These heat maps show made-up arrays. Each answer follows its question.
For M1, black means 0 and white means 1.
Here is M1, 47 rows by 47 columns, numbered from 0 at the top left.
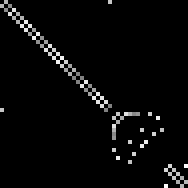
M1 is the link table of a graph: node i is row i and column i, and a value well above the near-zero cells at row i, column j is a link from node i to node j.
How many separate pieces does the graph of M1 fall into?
3
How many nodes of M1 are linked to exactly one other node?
8
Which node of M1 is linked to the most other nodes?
node 28
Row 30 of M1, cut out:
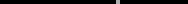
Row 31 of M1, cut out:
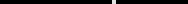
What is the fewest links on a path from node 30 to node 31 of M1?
3
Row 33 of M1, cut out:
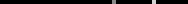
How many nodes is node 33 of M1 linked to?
2
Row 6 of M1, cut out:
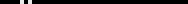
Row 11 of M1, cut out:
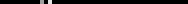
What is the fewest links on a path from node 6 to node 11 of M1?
5
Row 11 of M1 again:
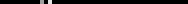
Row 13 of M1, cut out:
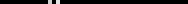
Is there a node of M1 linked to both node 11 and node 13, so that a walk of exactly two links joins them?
yes
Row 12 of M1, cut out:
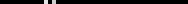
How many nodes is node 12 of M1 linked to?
2
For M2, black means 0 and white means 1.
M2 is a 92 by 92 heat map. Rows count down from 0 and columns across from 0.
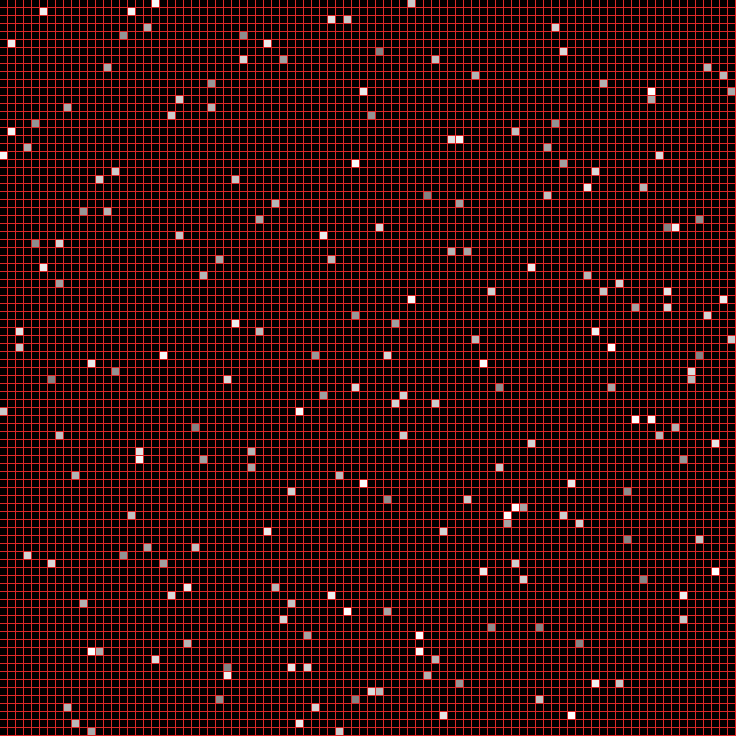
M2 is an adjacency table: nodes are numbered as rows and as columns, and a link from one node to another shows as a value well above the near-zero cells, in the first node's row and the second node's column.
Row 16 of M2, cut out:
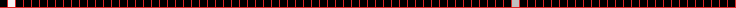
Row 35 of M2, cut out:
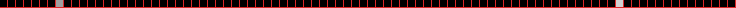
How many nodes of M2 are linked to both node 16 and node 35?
0
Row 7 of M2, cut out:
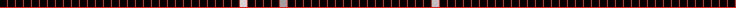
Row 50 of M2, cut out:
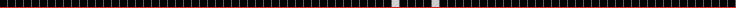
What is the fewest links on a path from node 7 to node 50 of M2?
2
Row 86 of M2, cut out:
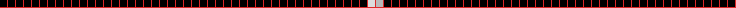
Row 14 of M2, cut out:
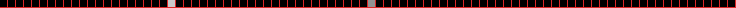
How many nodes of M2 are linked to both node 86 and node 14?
1
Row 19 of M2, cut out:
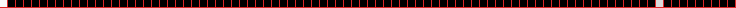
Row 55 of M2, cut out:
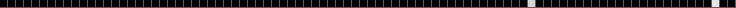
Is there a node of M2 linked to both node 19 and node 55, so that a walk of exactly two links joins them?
no
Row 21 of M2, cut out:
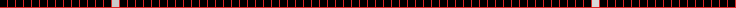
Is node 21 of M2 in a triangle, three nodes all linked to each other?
no
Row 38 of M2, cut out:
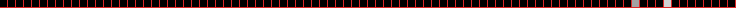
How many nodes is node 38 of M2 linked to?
2
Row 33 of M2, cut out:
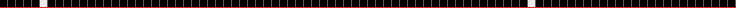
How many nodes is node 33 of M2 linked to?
2
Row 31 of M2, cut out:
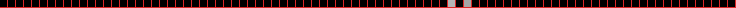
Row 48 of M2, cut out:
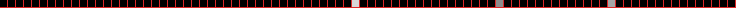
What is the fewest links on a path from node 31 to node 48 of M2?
3
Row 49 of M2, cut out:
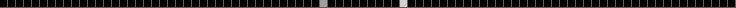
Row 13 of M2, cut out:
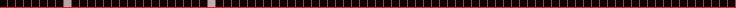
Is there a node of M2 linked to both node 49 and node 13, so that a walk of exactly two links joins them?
no
